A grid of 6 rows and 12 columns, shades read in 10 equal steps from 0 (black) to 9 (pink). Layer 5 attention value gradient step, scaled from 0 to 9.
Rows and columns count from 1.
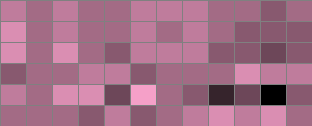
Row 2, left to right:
8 6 7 6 6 7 6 7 6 5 5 5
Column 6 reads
7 7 7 5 9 5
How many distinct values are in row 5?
8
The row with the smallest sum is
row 5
